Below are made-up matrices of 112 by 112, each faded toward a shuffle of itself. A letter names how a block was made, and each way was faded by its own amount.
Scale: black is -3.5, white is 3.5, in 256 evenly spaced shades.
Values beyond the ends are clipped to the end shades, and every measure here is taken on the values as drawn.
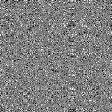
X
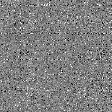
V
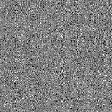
X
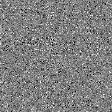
V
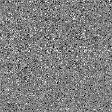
V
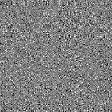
X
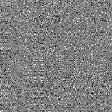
X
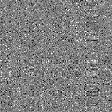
X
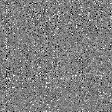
V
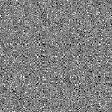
X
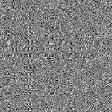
X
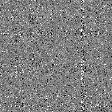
V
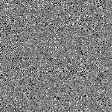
V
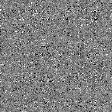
V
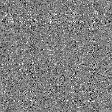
V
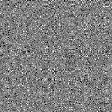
X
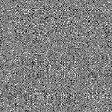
X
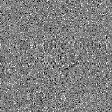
X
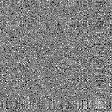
X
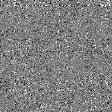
V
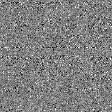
V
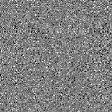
X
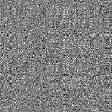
X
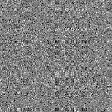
X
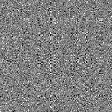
X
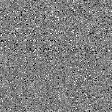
V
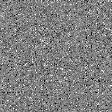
V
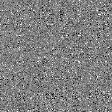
V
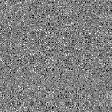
X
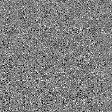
V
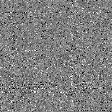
V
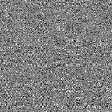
X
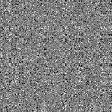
X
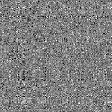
X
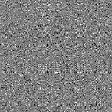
X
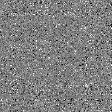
V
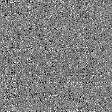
V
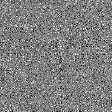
V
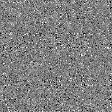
V
